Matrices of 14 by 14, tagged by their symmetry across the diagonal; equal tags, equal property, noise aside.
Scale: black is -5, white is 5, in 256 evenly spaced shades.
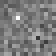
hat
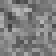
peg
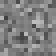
peg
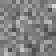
hat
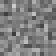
peg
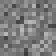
hat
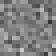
peg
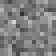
peg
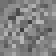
hat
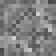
hat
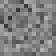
hat
